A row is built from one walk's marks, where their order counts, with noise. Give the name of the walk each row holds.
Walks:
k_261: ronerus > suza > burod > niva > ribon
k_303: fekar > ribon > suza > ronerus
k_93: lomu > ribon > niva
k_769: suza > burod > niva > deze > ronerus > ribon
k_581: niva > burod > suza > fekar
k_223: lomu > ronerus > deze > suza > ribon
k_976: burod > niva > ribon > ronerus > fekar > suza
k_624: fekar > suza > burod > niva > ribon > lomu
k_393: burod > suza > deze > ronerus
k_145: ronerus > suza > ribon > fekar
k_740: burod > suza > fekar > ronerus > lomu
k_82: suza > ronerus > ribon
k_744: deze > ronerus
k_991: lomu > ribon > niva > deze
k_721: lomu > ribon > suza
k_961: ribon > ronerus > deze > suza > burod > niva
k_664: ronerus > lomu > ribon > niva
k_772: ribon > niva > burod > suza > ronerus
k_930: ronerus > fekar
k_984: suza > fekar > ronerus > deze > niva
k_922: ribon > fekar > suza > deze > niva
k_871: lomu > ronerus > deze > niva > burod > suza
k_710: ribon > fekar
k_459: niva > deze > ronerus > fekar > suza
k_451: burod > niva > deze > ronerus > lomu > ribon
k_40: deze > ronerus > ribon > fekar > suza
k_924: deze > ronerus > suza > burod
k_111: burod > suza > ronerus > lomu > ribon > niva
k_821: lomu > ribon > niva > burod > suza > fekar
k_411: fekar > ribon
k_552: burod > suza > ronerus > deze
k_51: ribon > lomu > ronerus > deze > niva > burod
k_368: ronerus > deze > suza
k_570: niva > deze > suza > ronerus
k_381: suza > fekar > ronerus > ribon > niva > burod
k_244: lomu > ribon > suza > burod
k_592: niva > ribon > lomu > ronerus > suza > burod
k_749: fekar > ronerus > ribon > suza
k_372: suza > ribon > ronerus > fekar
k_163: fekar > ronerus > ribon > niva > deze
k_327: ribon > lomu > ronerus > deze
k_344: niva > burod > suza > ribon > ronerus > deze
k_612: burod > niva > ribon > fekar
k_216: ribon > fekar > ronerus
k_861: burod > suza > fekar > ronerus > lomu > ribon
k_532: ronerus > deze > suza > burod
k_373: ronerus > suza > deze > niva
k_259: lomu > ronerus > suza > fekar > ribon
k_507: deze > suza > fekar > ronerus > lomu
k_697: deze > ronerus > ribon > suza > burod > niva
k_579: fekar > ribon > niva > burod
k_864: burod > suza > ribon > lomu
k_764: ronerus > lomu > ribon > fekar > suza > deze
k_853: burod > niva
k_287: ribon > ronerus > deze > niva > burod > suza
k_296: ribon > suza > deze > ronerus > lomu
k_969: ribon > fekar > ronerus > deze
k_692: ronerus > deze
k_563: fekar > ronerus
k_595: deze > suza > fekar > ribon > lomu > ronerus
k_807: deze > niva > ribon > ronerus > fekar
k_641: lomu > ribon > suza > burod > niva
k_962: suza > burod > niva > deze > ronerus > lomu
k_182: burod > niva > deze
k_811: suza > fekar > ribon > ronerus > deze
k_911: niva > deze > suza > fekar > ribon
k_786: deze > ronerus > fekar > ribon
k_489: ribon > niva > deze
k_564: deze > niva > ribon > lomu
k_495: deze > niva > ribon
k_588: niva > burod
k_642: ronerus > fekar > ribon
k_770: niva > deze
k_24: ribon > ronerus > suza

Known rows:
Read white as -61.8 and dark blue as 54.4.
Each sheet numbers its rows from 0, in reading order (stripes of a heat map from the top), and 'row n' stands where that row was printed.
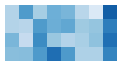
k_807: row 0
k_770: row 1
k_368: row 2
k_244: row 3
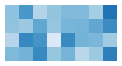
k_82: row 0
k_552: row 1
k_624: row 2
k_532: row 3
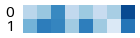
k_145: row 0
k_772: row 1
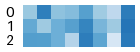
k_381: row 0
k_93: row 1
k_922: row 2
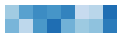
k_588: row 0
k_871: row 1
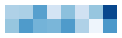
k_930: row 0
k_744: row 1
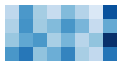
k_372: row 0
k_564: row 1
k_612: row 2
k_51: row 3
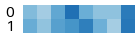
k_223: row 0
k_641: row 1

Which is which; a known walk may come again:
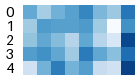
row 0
k_93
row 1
k_595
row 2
k_710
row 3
k_111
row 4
k_581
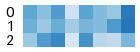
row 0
k_373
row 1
k_182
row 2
k_563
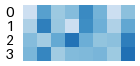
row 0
k_507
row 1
k_962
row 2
k_223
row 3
k_769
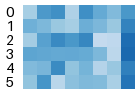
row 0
k_864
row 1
k_489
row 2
k_588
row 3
k_287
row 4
k_532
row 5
k_82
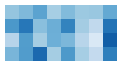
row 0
k_749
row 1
k_51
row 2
k_807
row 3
k_393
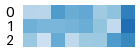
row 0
k_770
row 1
k_24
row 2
k_692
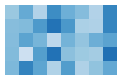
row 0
k_786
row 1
k_244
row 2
k_411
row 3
k_721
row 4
k_579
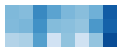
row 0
k_976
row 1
k_261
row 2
k_930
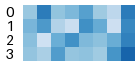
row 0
k_381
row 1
k_984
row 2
k_991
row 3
k_642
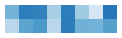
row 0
k_772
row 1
k_740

